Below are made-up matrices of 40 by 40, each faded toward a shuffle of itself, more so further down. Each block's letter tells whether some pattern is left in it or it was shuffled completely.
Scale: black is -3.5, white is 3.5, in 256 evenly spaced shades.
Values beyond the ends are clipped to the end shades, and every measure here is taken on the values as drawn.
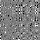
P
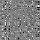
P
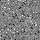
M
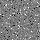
M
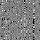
P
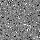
M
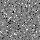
M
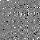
P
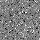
M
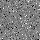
M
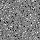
M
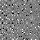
P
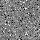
M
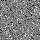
M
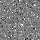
M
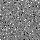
M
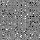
P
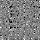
P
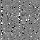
P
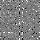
P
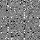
P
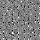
P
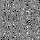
P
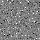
M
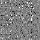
P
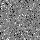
M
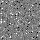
M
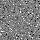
M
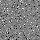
M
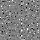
P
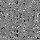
P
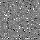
P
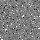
M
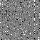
P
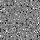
P
